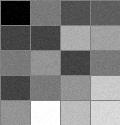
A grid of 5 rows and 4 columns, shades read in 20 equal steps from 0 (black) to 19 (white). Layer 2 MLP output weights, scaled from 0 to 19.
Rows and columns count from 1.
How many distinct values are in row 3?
3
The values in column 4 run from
7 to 16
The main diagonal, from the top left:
0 5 5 15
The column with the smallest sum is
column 1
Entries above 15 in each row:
0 0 0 0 2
